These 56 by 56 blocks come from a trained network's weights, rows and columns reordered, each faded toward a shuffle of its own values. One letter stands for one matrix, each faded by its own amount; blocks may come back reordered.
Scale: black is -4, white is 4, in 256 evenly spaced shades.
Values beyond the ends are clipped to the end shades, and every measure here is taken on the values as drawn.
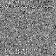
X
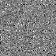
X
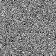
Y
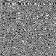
X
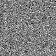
Y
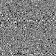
X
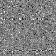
X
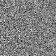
Y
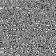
X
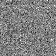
Y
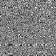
X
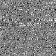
X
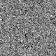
Y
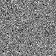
Y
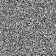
Y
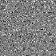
X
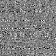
X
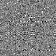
X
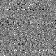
X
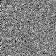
Y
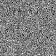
Y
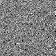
Y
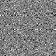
X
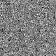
Y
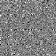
X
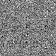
Y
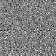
X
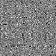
X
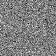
Y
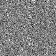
Y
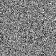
Y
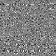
X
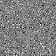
X
